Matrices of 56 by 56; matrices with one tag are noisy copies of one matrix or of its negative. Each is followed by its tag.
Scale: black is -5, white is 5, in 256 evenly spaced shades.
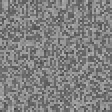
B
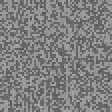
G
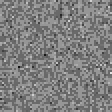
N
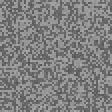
N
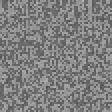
B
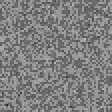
N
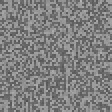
G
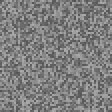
N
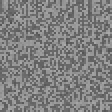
B
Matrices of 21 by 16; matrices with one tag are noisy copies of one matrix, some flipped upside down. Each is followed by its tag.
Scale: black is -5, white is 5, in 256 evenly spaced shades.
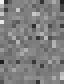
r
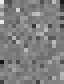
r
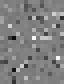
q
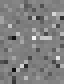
q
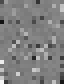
r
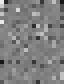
r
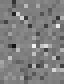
q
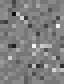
q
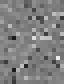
q
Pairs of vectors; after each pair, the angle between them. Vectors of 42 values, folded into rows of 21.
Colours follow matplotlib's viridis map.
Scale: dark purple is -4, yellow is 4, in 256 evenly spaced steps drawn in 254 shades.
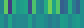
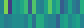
nearly parallel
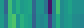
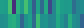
partly aligned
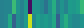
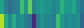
partly opposed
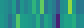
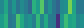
nearly parallel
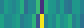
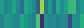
nearly opposite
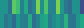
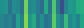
orthogonal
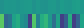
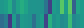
orthogonal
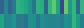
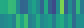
nearly opposite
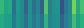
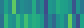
partly opposed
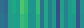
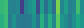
nearly opposite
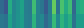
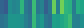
nearly parallel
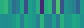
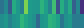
partly opposed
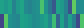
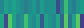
partly opposed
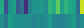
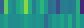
nearly opposite
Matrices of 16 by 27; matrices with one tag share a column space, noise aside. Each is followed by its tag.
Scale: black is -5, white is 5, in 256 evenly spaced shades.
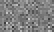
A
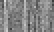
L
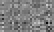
A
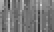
L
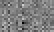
A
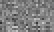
A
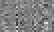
A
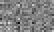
A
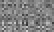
A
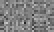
A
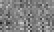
A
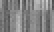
L
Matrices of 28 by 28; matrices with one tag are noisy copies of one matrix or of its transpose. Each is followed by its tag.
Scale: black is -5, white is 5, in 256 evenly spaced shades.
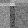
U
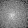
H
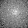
H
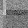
U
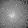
H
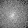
H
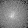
H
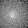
H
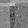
U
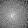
H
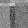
U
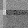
U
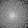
H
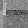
U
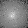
H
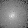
H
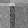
U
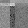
U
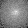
H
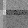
U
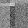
U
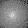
H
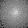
H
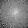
H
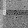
U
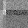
U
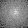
H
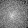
H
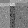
U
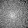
H
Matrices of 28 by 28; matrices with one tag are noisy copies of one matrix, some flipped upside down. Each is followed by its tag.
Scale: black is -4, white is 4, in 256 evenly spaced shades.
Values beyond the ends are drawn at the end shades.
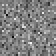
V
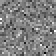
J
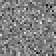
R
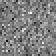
V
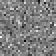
J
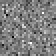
V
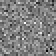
R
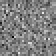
V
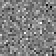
R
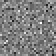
R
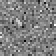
J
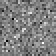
V
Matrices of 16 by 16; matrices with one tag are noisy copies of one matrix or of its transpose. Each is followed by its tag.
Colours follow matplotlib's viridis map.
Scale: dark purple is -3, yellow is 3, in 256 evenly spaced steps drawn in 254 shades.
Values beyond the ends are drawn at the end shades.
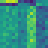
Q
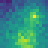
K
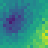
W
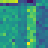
Q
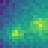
K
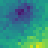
W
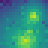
K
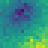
W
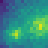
K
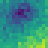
W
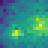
K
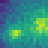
K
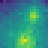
K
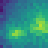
K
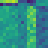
Q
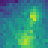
K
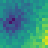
W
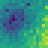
W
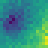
W
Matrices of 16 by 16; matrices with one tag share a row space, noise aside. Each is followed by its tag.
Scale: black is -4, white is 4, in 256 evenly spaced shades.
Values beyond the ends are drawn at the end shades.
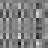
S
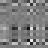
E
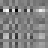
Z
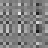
S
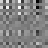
S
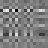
Z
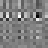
S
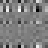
S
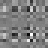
E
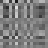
Z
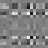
E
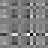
E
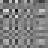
Z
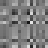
E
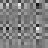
S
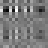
Z
